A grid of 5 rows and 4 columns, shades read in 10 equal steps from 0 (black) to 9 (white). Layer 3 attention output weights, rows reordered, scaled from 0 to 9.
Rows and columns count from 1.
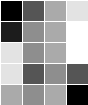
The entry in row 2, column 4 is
9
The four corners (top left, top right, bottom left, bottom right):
0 8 6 0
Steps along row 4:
down up down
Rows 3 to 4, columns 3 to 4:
6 9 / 5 3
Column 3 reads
6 6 6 5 6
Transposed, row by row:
0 1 8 8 6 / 3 5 5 3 5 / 6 6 6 5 6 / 8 9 9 3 0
